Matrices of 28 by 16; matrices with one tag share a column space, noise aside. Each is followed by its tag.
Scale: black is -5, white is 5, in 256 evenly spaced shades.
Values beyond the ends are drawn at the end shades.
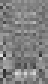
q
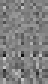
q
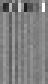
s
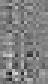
q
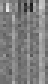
s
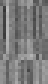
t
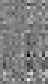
q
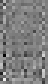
q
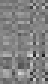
q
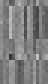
t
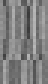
t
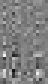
q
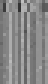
s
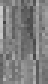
t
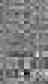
q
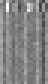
s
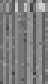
s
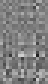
q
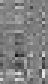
q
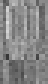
t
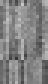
t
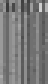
s
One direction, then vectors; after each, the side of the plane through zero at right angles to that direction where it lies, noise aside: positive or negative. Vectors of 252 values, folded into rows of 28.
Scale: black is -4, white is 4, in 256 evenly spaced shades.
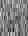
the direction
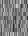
positive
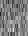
negative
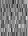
negative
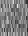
positive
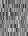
negative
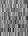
positive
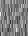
positive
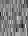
negative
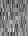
negative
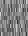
positive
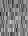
negative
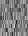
negative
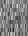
positive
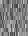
negative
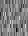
negative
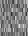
negative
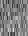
negative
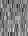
negative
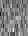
negative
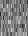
negative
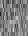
negative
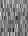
positive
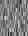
negative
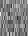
positive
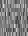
positive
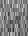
positive
